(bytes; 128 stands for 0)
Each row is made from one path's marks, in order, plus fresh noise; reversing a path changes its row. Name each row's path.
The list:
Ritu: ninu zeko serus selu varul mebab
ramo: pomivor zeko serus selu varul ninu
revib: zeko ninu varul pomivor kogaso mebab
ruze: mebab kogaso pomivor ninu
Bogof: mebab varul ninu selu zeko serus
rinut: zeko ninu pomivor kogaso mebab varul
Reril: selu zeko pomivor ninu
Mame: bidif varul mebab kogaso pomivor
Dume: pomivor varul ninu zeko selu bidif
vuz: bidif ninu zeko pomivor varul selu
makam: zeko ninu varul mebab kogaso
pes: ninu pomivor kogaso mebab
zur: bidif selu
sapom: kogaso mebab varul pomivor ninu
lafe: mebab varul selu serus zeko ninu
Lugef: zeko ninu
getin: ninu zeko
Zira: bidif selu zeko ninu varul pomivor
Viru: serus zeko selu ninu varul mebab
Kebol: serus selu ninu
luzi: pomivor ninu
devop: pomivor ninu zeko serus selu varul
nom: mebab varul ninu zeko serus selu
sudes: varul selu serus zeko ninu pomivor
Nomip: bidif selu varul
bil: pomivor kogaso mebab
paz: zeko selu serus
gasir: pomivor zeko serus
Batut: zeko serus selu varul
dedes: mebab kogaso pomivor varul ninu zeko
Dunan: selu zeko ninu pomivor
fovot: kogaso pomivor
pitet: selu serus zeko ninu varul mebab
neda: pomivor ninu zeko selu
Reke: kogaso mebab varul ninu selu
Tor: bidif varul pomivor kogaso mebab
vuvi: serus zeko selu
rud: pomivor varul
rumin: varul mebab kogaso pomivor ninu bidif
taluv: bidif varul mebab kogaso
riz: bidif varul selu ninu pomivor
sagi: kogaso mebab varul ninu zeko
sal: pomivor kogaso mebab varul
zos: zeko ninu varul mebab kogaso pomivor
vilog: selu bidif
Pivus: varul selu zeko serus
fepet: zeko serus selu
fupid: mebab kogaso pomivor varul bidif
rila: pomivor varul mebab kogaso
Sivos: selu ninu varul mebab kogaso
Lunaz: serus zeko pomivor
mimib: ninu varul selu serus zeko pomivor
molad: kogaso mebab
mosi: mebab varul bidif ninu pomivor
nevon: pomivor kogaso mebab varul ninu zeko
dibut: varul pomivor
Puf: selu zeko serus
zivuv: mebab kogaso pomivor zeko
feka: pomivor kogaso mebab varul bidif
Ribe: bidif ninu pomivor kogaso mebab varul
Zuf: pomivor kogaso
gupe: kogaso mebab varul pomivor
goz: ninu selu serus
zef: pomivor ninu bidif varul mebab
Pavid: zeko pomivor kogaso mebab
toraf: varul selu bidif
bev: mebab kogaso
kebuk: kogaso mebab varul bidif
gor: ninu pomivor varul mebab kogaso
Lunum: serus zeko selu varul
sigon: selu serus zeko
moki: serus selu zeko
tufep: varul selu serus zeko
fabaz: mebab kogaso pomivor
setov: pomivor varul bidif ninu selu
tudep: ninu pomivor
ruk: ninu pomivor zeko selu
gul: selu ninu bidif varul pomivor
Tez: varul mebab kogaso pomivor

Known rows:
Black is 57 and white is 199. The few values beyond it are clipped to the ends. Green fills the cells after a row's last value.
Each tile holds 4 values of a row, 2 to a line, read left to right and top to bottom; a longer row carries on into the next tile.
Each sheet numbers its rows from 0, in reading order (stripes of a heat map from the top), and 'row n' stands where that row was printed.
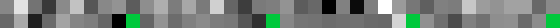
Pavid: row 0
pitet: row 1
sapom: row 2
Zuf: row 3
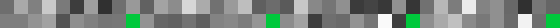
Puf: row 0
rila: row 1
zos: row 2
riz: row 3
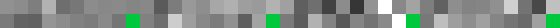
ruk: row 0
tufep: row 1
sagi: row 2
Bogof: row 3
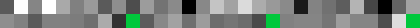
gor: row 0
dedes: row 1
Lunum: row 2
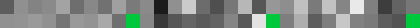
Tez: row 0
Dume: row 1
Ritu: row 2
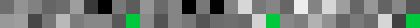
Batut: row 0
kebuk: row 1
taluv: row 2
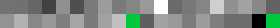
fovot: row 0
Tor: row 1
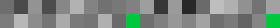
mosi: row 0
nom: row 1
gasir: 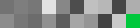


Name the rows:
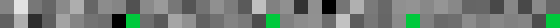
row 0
revib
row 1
sigon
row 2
lafe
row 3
fepet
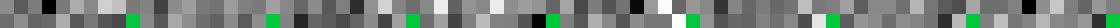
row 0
ruze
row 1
toraf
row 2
feka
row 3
pes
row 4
Reke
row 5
ramo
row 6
Viru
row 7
fabaz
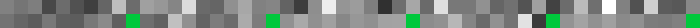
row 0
Reril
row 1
vuz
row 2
sudes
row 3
Mame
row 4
goz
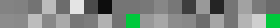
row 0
Nomip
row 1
gupe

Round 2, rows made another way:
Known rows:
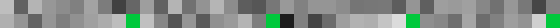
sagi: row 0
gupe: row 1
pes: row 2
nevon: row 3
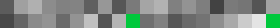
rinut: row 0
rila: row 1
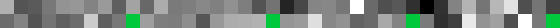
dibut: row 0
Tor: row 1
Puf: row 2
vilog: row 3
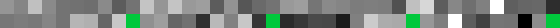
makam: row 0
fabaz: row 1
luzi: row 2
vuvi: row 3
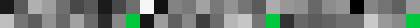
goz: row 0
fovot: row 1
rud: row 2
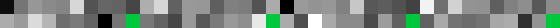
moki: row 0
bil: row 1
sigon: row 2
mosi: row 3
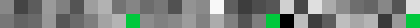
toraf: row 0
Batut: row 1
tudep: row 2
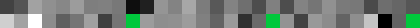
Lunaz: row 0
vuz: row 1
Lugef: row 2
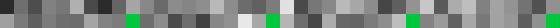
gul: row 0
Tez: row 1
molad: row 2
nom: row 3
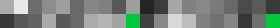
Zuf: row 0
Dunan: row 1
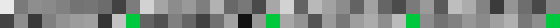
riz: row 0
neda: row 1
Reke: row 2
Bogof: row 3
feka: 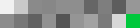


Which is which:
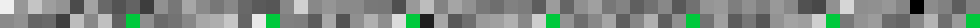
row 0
ruze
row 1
Pavid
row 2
sal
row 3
gor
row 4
revib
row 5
Mame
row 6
setov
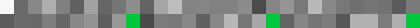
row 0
Dume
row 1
Ribe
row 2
zos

